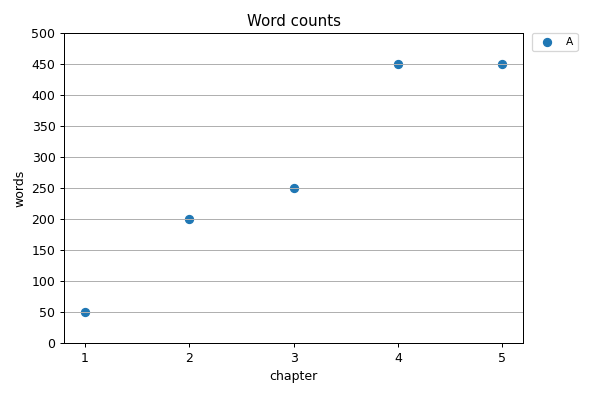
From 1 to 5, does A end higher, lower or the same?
higher
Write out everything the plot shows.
Title: Word counts
x-axis: chapter, ticks 1 2 3 4 5
y-axis: words, ticks 0 50 100 150 200 250 300 350 400 450 500
Legend: A
Values:
A: 50 200 250 450 450
